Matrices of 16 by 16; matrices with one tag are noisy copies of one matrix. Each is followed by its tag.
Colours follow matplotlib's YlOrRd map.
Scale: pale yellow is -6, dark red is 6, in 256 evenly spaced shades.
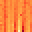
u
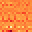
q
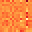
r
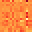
r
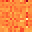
r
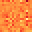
r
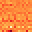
q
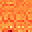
q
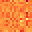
r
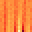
u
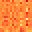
r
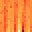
u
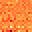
q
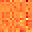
r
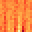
u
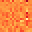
r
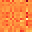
r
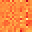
r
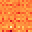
q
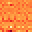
q
